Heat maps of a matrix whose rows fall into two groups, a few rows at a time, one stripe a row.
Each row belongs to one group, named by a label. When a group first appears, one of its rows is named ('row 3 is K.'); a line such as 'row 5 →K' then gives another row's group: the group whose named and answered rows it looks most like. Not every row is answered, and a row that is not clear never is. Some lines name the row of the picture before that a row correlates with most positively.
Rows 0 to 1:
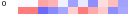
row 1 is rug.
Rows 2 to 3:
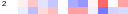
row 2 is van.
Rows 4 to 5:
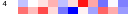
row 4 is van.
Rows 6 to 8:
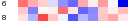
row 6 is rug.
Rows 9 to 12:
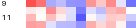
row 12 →rug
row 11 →rug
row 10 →rug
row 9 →rug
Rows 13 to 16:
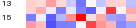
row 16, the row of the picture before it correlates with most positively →9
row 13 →rug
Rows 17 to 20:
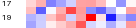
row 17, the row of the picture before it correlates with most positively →16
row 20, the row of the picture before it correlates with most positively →15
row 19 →van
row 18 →van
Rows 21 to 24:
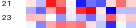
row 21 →rug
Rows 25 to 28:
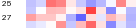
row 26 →van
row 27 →rug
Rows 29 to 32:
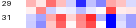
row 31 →van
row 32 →van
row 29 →rug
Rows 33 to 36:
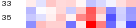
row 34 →van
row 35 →van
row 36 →van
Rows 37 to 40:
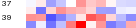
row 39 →rug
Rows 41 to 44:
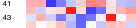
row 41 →rug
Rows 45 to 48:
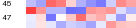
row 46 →rug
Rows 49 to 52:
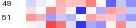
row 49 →van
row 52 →rug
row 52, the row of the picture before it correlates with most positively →45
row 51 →rug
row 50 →rug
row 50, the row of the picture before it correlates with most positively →45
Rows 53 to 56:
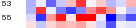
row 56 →van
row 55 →van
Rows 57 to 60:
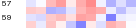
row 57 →van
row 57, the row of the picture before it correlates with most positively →55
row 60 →rug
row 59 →van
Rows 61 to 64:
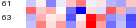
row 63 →van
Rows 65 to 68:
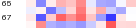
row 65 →van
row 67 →van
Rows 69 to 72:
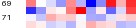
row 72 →rug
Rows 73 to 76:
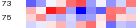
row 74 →rug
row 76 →van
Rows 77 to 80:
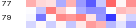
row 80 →van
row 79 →van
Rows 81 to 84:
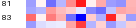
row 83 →rug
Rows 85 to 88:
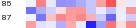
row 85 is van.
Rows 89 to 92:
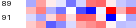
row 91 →van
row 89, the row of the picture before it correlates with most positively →85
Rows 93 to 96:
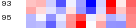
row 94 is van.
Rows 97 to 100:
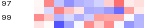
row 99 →rug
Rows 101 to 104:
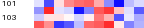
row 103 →van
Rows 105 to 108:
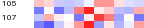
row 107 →van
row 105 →rug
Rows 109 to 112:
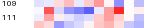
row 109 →van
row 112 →rug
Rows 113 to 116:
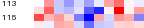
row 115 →rug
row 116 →rug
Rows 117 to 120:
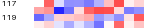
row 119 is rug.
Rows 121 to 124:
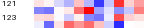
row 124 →van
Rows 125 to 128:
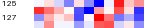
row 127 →van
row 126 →rug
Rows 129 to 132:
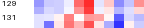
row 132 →van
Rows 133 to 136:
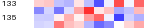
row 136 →rug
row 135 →van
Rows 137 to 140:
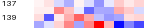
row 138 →rug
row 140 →van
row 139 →van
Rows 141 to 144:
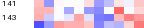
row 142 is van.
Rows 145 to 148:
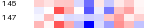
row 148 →rug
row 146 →rug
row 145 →rug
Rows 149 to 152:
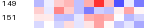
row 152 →van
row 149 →van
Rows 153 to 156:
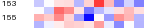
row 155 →rug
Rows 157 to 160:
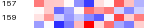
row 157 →rug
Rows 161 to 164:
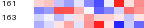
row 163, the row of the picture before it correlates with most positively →160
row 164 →van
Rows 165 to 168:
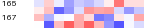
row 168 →van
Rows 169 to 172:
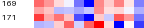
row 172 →van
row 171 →rug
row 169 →rug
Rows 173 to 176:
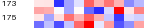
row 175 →van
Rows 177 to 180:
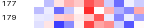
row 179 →van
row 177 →van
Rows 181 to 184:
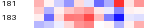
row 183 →van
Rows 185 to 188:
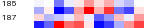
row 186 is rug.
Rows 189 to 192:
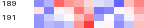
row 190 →van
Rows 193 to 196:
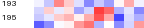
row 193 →rug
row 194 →van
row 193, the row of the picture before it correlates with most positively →189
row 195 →van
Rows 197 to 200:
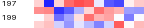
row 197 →van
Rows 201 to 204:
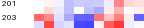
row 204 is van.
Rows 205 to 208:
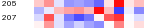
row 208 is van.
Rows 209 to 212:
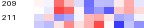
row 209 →rug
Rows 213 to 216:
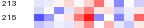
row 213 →van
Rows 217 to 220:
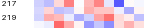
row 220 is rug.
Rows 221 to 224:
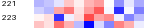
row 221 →van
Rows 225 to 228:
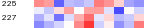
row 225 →rug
